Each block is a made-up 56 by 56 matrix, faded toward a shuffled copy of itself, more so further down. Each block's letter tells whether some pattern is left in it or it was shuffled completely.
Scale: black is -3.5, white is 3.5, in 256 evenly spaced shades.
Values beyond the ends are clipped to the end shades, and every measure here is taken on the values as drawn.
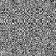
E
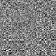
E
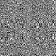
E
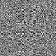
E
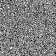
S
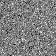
S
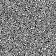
S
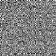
E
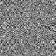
E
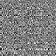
E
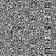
E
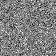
S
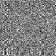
E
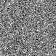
S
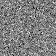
S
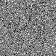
S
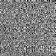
E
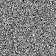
S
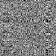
E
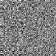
E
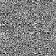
E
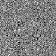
E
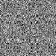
E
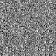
E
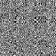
E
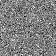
S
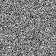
S
